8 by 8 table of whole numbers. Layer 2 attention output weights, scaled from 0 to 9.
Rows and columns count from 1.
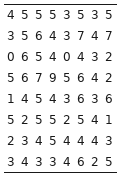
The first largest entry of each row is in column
2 6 2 4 6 1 4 6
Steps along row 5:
up up down down up down up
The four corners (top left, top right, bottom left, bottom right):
4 5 3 5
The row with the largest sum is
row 4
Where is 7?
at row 2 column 6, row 2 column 8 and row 4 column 3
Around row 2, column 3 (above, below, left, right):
5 5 5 4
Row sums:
35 39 24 44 32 29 29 30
